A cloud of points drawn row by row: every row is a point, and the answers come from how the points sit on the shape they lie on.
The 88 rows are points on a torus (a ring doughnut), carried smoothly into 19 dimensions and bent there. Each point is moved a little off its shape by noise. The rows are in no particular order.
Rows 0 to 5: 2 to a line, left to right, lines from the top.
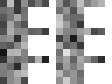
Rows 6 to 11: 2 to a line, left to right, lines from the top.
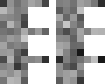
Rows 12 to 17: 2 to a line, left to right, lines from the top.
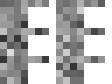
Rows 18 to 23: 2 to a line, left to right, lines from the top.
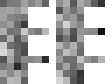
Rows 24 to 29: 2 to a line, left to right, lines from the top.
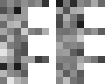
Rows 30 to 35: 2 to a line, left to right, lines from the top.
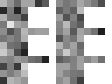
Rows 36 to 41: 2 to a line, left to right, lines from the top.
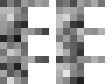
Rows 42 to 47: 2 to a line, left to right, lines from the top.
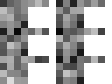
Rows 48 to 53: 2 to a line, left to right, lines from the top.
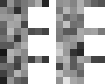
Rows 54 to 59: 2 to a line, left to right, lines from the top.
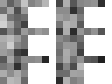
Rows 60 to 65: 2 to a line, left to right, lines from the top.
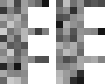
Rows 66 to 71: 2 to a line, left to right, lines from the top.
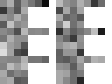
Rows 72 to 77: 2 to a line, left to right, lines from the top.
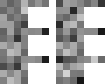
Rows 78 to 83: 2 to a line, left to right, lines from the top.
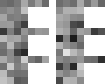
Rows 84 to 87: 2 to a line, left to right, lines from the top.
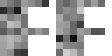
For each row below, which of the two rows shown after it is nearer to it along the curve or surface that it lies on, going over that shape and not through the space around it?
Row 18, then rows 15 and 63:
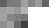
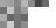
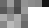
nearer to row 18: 15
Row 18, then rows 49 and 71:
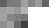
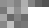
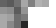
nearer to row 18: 71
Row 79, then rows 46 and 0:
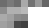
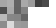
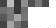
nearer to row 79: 46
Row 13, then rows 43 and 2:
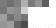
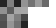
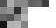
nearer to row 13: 43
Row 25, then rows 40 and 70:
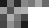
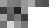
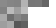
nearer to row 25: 70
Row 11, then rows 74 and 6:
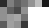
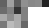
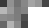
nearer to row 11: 6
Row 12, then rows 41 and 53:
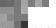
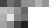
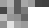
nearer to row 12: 41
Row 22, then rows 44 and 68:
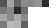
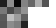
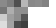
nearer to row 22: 44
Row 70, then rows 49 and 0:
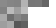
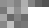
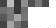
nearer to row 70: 49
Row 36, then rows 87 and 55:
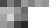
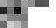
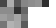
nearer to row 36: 55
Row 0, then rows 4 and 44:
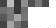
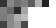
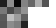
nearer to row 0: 44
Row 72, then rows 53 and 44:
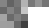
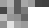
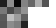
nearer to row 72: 53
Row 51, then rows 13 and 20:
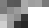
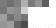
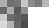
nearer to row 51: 20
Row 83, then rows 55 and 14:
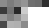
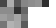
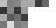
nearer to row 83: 55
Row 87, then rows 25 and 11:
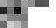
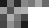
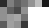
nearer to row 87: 11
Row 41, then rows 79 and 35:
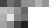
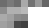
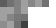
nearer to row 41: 79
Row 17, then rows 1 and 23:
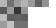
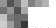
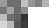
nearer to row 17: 1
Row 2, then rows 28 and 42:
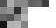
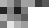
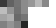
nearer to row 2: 28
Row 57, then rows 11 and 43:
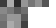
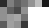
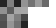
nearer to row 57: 43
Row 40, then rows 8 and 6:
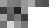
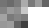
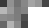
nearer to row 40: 8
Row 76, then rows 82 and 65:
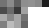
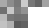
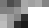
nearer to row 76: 82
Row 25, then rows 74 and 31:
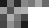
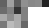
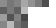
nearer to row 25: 74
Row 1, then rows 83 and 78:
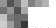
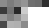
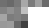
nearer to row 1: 78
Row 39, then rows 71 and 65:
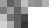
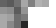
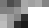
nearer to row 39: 65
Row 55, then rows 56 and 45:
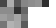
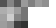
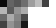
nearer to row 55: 45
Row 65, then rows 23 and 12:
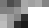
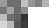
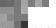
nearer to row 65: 23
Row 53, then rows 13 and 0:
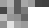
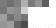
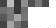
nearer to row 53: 13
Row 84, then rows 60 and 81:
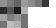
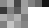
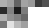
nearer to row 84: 81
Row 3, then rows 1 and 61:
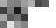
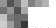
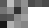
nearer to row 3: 1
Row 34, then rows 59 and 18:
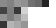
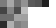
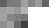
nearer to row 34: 59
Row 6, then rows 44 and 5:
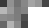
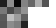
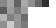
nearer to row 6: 44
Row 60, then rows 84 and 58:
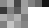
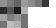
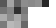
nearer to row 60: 58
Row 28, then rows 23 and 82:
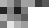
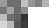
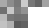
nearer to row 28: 82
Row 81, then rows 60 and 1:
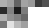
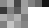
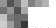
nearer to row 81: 60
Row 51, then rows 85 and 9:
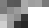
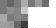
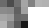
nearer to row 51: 9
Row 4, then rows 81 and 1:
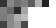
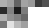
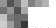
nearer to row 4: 81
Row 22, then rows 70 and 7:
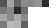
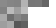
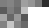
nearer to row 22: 7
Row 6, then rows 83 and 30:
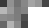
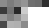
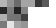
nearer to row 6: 83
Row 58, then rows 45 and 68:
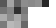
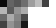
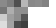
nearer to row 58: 45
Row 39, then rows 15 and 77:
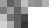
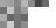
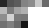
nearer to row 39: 15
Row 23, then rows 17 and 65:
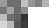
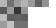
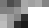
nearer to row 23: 65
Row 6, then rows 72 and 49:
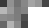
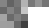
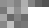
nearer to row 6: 72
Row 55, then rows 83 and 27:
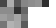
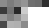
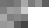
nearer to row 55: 83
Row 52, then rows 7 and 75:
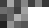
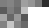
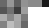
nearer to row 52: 75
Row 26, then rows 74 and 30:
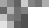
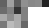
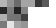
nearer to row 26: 30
